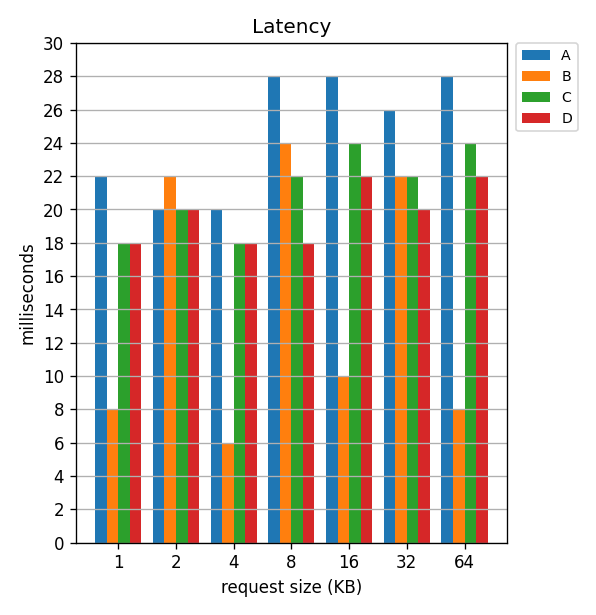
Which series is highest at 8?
A
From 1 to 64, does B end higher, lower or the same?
the same
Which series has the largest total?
A
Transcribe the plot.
Title: Latency
x-axis: request size (KB), ticks 1 2 4 8 16 32 64
y-axis: milliseconds, ticks 0 2 4 6 8 10 12 14 16 18 20 22 24 26 28 30
Legend: A, B, C, D
Values:
A: 22 20 20 28 28 26 28
B: 8 22 6 24 10 22 8
C: 18 20 18 22 24 22 24
D: 18 20 18 18 22 20 22
